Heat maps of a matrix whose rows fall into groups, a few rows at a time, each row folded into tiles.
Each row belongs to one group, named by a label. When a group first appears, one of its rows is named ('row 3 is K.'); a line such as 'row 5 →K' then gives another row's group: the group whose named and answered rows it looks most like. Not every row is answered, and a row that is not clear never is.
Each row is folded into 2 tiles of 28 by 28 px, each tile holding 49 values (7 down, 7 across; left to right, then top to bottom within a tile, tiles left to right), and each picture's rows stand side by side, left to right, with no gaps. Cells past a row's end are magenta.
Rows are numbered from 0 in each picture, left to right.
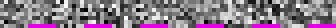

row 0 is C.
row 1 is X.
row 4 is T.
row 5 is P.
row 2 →C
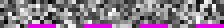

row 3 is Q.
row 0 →C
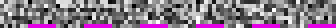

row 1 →X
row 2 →Q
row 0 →X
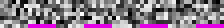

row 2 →P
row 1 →X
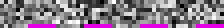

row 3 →C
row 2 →X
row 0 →X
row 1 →T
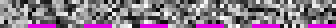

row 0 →T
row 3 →P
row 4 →X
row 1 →C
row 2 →P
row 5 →X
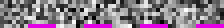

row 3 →T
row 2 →P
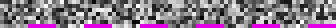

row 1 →C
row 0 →Q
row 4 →X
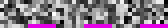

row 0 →P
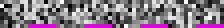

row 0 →Q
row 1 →C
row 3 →T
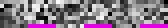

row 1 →C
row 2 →C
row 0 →Q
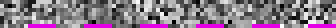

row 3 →T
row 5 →P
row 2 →Q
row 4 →T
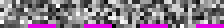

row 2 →T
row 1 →C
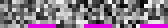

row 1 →T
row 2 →Q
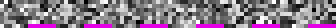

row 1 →X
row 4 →X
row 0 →P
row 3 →T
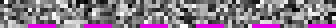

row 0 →P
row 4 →Q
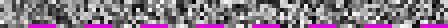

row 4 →C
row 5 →T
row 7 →P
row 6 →C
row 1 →Q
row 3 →C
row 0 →T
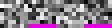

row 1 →T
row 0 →T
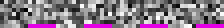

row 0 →P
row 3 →P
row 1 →P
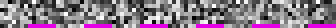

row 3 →X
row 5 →T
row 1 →C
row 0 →T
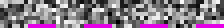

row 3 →Q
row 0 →C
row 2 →C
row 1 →T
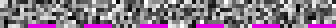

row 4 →C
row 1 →P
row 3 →P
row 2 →X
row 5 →X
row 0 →C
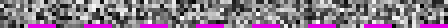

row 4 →C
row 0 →Q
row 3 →C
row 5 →X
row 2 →X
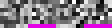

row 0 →C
